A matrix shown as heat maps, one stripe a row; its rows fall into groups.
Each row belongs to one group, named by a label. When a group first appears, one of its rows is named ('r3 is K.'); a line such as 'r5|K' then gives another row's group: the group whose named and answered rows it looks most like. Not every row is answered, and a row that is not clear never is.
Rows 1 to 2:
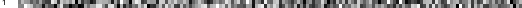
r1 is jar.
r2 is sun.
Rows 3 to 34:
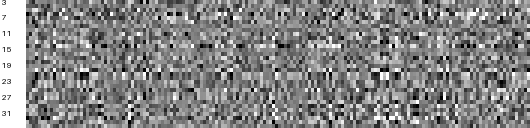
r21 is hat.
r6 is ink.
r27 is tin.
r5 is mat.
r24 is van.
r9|hat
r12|jar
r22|hat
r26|tin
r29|jar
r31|jar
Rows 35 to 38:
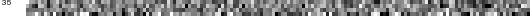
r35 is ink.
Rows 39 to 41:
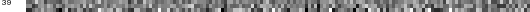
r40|van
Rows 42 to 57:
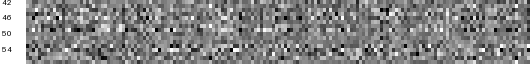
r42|van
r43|sun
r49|sun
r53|ink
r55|jar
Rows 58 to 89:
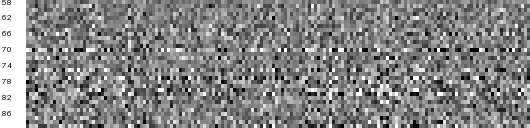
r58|hat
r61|tin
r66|tin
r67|sun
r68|jar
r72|mat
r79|hat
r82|mat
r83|hat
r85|van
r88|tin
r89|jar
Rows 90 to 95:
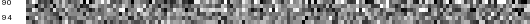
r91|hat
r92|sun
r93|jar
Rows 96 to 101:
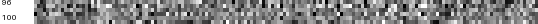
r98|hat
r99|tin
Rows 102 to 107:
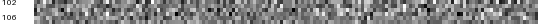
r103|jar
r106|sun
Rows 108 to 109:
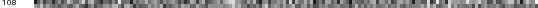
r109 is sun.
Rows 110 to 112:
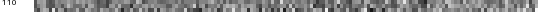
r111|ink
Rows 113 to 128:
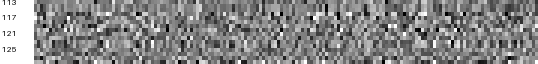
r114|van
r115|van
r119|hat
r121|jar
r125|sun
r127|van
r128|ink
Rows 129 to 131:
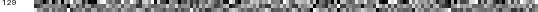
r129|hat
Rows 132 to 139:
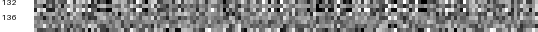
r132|jar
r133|hat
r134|jar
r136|hat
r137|sun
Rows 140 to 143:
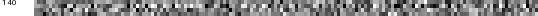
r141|jar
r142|van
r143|hat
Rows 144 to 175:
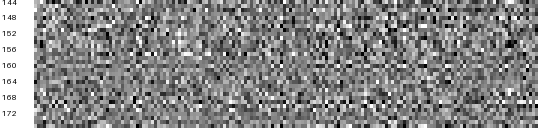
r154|van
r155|van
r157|mat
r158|van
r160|jar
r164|tin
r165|sun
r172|van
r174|hat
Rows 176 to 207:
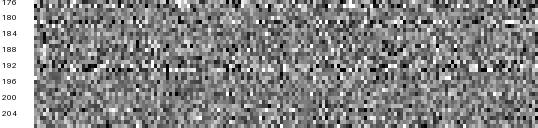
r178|sun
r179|ink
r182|van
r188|mat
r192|hat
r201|van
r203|sun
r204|mat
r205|van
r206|tin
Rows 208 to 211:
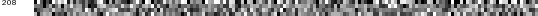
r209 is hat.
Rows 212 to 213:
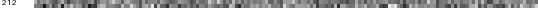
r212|sun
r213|hat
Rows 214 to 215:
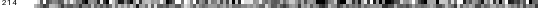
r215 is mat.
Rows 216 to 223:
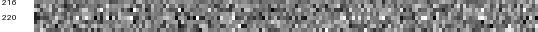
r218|sun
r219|ink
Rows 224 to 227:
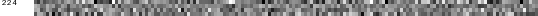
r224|ink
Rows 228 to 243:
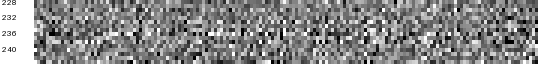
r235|van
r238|van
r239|ink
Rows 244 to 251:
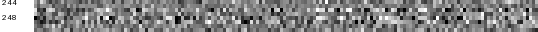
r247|sun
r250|van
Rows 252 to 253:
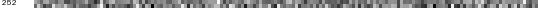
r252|sun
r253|tin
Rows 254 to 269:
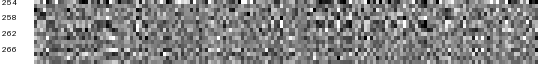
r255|jar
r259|jar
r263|sun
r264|jar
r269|sun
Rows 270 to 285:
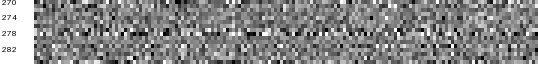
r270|ink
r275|sun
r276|ink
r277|mat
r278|sun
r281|tin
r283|tin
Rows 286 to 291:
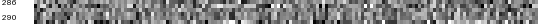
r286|ink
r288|van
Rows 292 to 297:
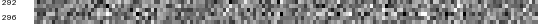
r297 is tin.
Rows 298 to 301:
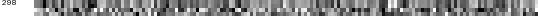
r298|hat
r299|hat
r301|mat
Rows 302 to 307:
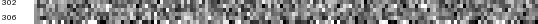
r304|ink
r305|mat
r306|mat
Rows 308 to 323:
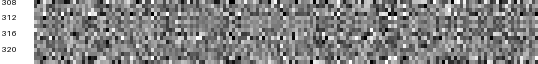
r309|jar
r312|hat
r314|hat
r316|ink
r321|van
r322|hat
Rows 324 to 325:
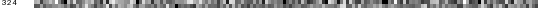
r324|mat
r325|ink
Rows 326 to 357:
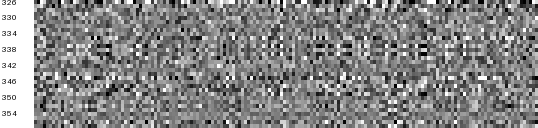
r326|sun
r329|van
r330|ink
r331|mat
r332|jar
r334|tin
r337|jar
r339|jar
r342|sun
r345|ink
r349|jar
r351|hat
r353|hat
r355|mat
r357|hat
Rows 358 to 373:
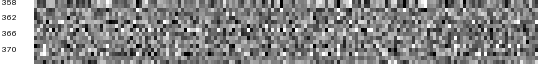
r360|jar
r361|ink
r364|sun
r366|ink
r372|tin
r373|hat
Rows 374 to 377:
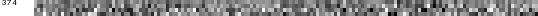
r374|mat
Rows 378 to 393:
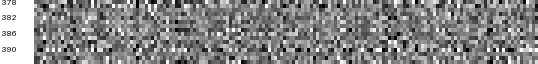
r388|hat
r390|van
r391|jar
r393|ink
